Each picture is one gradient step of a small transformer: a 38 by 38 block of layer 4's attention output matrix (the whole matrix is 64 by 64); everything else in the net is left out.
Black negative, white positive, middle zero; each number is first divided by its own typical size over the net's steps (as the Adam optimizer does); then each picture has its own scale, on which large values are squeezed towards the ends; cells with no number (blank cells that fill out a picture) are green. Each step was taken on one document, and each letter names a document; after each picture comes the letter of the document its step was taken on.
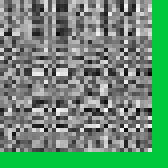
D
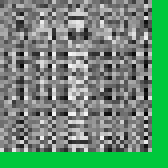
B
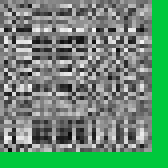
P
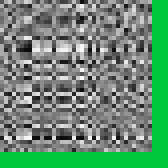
P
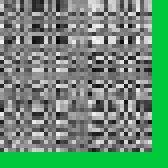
D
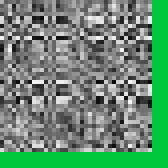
D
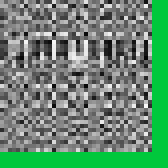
B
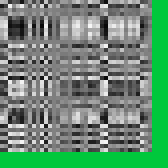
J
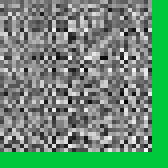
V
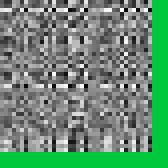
V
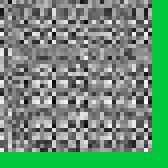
B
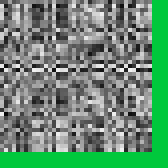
D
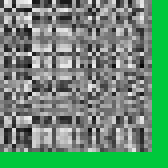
P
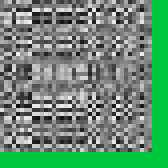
P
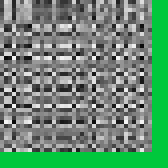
P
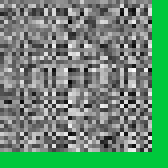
V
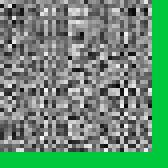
V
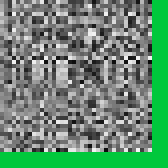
D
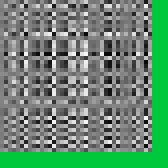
B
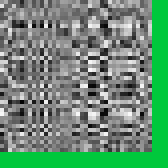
J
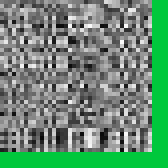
V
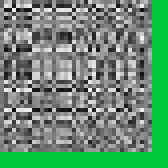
P
